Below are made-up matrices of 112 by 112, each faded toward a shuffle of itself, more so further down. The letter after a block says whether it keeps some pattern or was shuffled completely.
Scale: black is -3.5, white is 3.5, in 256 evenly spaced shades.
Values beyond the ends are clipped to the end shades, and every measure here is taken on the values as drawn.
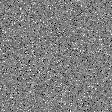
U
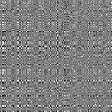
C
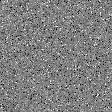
U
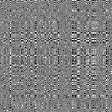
C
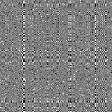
C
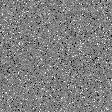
U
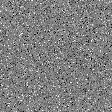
U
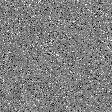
U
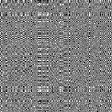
C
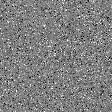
U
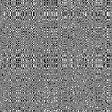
C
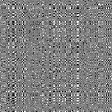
C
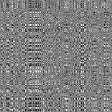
C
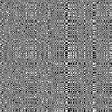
C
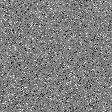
U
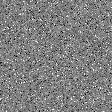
U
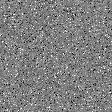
U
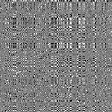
C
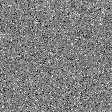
U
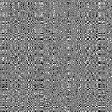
C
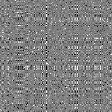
C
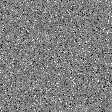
U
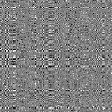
C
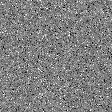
U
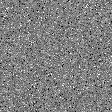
U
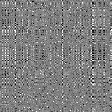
C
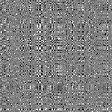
C
